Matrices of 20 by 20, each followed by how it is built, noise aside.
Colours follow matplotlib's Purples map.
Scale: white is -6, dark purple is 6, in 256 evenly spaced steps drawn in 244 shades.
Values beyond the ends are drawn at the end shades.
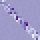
banded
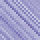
Toeplitz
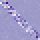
banded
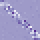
banded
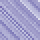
Toeplitz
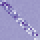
banded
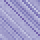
Toeplitz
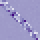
banded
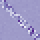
banded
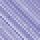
Toeplitz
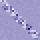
banded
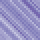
Toeplitz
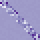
banded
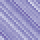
Toeplitz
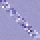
banded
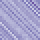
Toeplitz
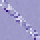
banded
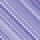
Toeplitz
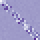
banded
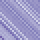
Toeplitz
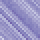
Toeplitz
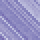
Toeplitz
